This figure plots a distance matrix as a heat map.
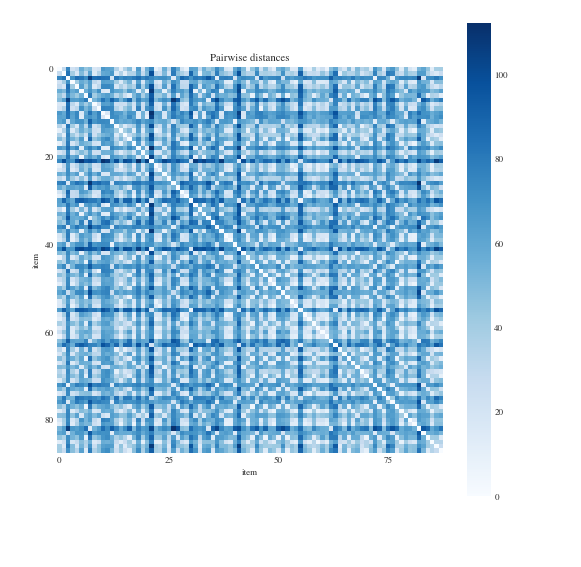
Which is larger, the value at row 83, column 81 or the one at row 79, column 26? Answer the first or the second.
the second
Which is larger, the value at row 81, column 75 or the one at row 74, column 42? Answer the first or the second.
the first
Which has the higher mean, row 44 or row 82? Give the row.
82
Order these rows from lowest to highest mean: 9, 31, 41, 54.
54, 9, 31, 41
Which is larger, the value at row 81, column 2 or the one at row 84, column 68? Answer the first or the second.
the first
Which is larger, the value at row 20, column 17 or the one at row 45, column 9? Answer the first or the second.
the second
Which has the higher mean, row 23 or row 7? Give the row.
7
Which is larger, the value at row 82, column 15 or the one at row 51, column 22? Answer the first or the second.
the first
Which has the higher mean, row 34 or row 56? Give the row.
34
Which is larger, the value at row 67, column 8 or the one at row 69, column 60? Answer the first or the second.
the second
